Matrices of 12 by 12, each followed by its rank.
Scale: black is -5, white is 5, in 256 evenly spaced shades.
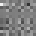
two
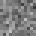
full rank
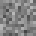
full rank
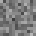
full rank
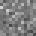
full rank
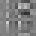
two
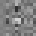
two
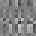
two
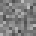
full rank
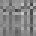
two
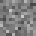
full rank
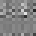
two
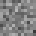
full rank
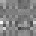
two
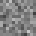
full rank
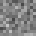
full rank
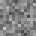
full rank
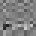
two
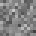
full rank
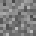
full rank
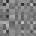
two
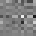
two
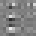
two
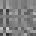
two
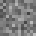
full rank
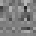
two
